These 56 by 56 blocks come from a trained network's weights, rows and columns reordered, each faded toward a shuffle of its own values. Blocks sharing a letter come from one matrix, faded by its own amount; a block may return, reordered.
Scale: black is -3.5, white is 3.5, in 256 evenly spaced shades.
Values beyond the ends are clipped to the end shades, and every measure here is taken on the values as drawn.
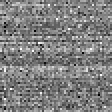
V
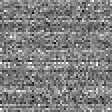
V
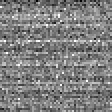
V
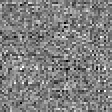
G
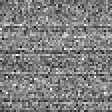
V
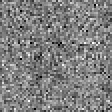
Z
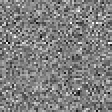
G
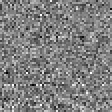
G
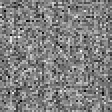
Z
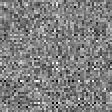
G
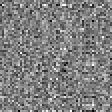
G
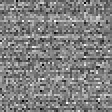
V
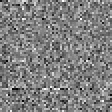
G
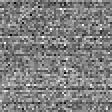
V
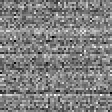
V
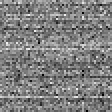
V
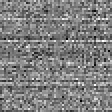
V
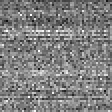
V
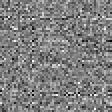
G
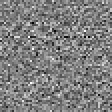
G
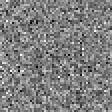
Z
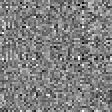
G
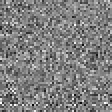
G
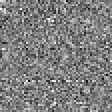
G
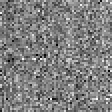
Z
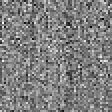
Z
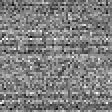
V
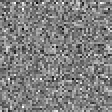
G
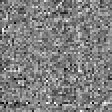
Z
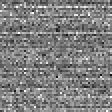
V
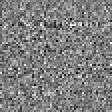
G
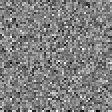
G
